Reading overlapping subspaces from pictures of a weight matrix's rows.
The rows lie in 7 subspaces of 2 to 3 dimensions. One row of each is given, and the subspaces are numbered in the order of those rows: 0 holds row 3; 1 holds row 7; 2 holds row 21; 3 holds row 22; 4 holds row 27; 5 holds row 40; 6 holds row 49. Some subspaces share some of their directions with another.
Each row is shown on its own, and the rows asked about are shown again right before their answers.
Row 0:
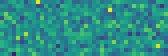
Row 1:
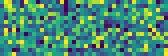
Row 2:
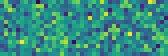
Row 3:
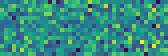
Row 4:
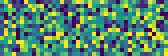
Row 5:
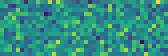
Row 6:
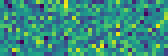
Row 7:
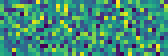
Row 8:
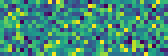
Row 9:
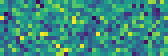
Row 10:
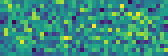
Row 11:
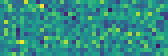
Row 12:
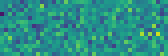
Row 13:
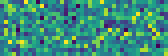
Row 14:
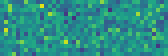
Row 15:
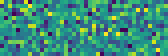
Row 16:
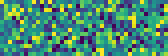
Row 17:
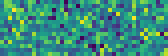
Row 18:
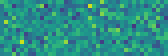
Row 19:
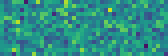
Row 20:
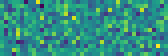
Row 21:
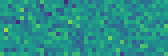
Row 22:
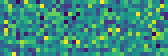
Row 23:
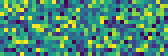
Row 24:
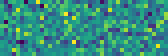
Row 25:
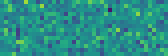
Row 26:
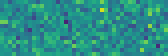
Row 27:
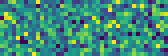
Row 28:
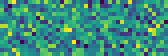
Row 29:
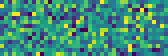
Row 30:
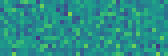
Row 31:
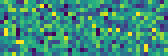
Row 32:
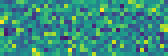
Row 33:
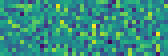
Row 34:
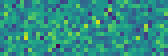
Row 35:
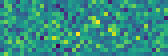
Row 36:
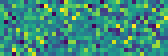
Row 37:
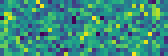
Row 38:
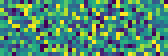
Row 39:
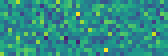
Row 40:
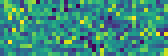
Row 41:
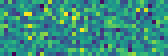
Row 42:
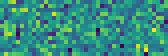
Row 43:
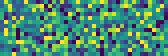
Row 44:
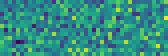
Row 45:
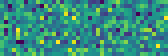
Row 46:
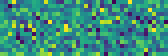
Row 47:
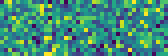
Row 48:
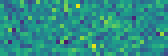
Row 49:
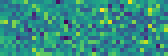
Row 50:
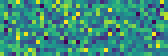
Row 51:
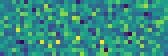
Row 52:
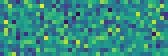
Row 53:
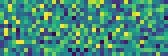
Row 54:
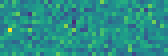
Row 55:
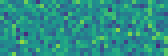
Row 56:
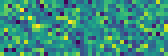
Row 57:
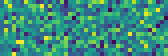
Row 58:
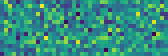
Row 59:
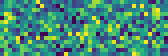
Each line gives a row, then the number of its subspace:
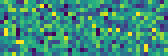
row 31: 6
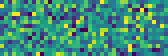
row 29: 1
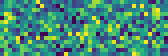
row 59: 4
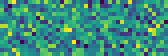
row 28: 6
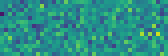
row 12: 2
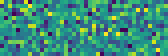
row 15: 1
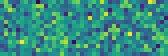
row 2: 4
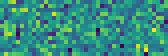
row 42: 6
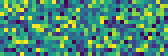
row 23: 2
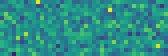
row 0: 4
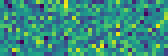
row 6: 5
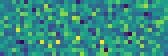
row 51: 3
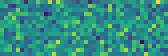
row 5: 0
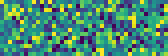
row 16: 5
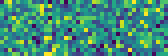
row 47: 5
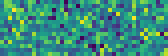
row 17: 5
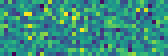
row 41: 1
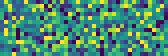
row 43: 5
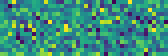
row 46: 6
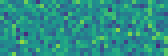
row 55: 4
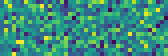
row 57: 5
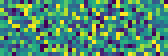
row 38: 1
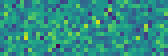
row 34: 4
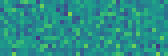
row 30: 1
